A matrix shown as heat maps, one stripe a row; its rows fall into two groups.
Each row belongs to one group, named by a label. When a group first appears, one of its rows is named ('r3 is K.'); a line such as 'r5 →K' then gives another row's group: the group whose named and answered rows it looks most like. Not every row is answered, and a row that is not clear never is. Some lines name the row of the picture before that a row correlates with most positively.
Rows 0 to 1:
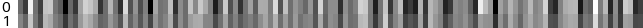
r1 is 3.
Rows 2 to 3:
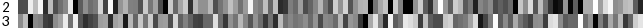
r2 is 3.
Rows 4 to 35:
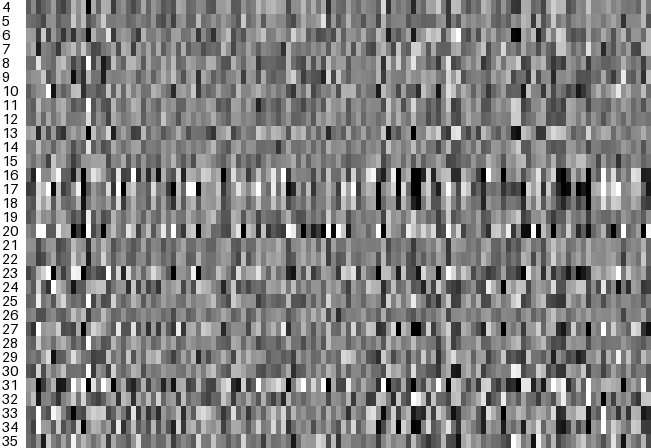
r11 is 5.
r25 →5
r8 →5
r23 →3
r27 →3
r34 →3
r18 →3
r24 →3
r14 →5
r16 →3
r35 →5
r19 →5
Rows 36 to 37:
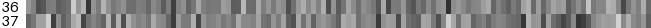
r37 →3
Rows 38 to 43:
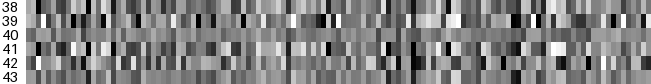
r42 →3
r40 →3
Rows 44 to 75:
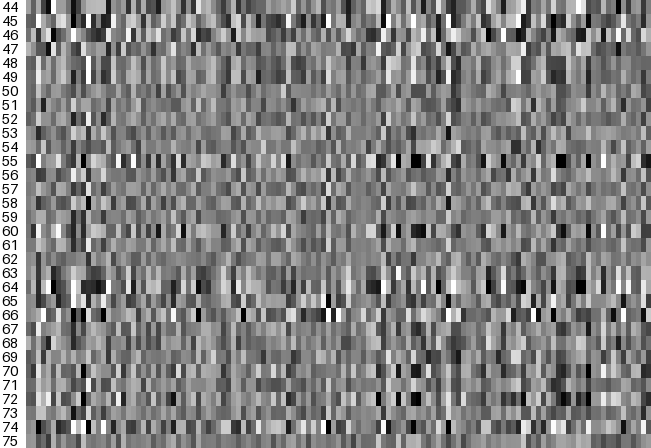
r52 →5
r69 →5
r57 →5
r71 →5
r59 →5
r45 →5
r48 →5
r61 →5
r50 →3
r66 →5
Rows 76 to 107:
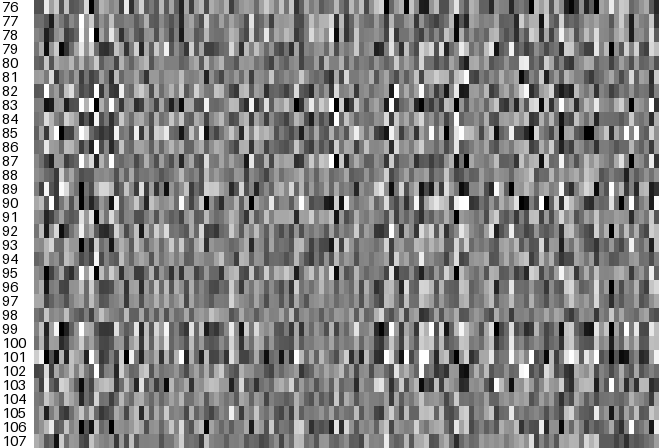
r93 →5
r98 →3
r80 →5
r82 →5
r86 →5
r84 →5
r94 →5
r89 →3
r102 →5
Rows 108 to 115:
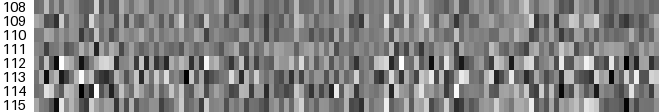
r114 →5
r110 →5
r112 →3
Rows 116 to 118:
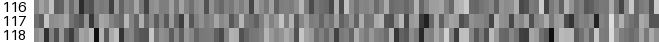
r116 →5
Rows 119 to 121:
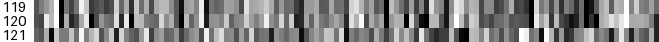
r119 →3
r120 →3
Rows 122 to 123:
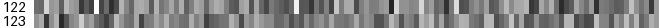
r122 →5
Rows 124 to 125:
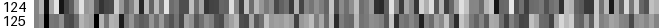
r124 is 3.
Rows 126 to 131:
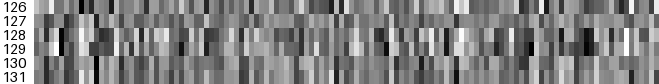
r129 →3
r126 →5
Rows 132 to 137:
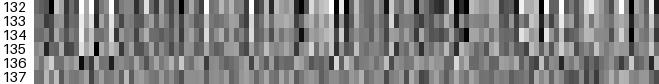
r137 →3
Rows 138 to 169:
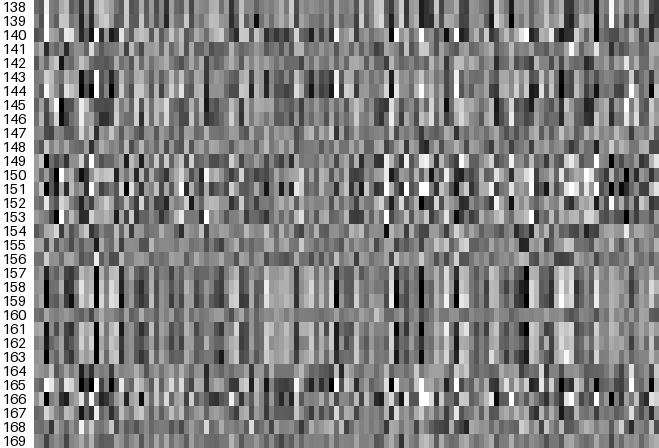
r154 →3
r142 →3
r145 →3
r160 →3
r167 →5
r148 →3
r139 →3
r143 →5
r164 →5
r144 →5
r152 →3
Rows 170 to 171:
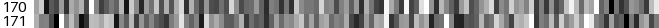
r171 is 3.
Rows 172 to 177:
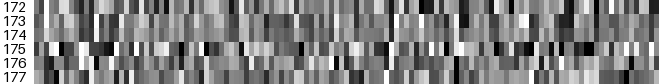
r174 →5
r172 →3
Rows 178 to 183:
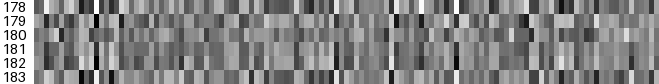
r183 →5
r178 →5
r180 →3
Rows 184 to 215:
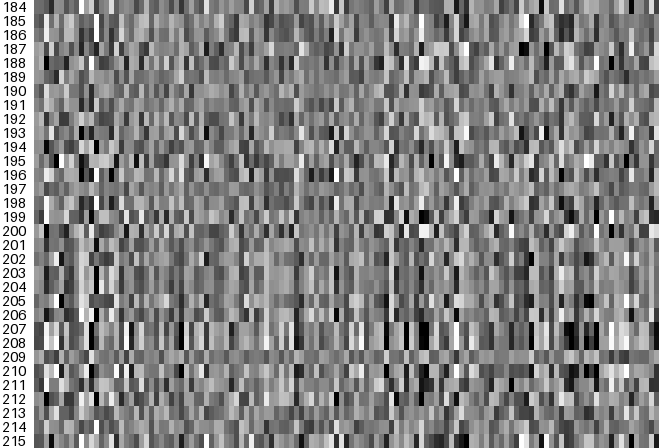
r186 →5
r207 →3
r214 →5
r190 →3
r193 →5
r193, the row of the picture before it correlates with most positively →183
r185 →5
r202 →3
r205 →3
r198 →5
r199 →3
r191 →5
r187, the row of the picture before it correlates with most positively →179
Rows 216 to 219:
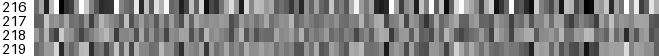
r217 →3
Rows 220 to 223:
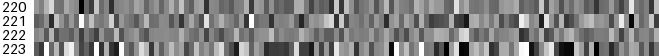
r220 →5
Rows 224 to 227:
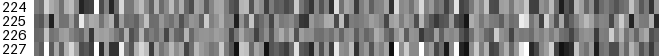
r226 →3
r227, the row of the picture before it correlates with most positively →223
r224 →5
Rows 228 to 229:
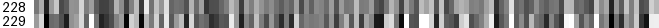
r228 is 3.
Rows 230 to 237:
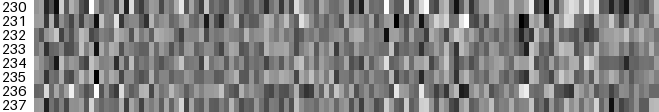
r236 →5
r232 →3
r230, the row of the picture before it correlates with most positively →229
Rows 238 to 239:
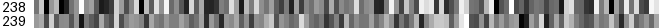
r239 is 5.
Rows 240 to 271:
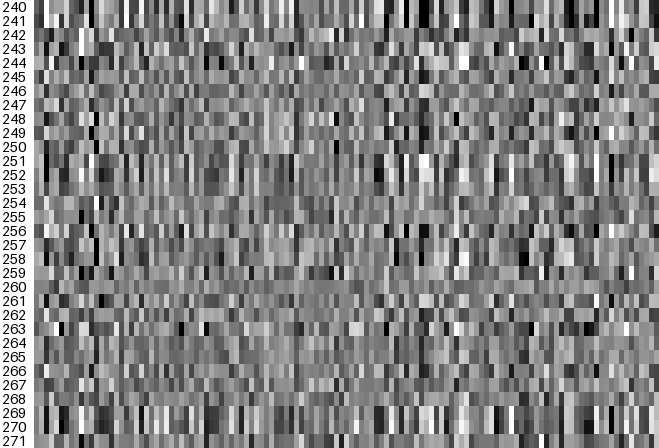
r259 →5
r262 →3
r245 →3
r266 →3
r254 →5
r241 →3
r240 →3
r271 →5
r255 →5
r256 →3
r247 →3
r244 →5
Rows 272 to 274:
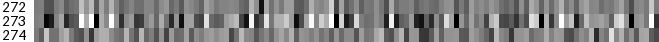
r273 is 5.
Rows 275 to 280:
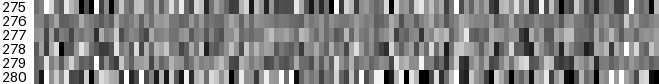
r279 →5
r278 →3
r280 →3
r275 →5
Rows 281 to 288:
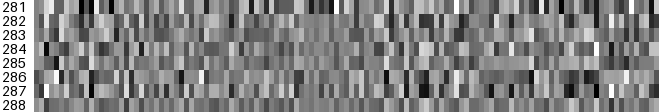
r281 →5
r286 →3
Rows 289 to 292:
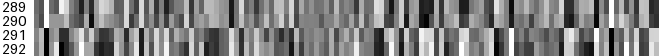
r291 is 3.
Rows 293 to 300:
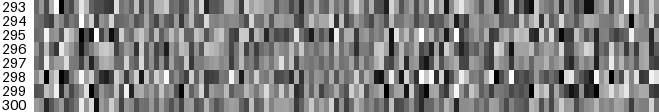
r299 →3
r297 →3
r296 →3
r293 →3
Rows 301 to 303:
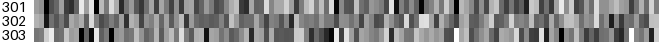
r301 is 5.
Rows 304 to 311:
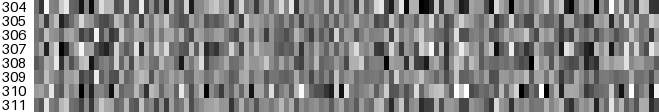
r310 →5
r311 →3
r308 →3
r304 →3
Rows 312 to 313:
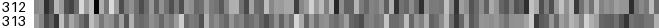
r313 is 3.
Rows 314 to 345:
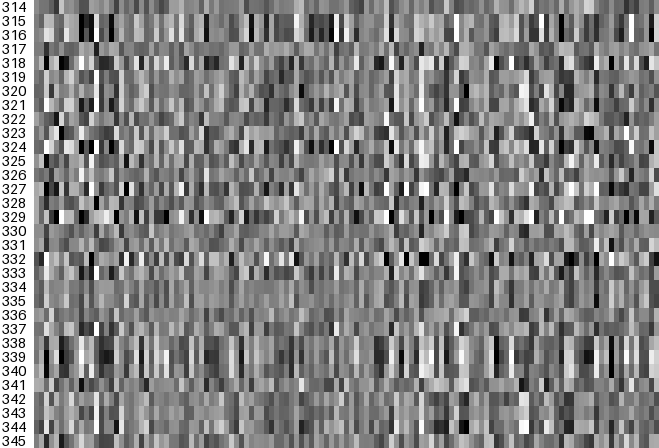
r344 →5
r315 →5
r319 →5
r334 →3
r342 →5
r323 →3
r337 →5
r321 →5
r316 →5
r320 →5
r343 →5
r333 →5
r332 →3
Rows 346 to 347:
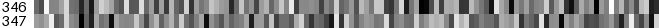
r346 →3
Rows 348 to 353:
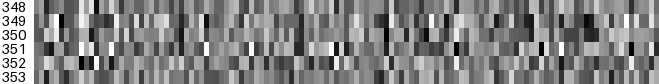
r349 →3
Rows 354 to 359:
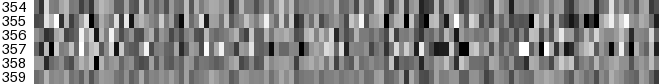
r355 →3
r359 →3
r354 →3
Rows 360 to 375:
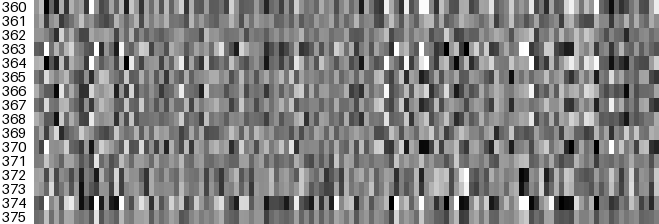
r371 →5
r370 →3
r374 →5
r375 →5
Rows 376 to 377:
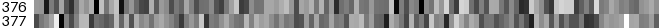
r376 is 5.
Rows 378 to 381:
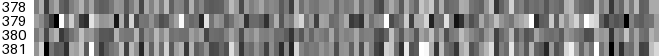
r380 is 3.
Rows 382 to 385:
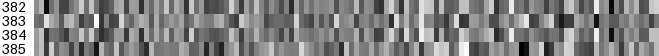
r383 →5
